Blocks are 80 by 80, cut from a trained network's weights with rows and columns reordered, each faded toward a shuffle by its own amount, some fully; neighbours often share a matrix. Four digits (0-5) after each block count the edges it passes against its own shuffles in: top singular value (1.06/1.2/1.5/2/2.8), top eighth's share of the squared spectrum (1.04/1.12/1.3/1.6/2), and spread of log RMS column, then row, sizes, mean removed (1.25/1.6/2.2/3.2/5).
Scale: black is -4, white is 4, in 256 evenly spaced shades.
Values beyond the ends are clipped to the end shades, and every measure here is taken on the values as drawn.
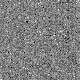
2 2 0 1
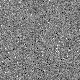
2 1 0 0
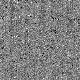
2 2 0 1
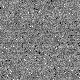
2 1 0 0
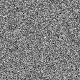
1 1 0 0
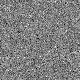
0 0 0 0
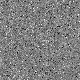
0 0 0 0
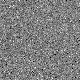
1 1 0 0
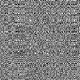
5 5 2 3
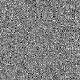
3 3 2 1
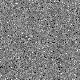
2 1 0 1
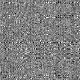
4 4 1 3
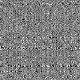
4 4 1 3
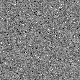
1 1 0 0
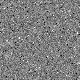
1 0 0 0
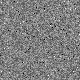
0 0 0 0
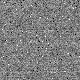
1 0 0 0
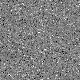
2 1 0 0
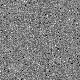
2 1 0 0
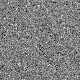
0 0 0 0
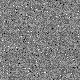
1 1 0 0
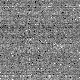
3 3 1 1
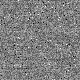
1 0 0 0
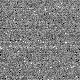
2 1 0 0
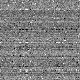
4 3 2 2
